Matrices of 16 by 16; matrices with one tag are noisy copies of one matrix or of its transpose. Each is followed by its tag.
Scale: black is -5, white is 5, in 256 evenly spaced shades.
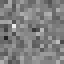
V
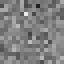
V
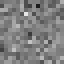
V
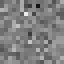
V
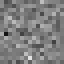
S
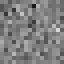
S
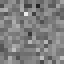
V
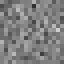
S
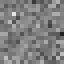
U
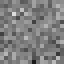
U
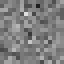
V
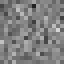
S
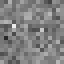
V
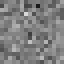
V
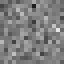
S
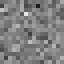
V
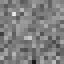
U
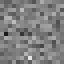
S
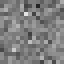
V
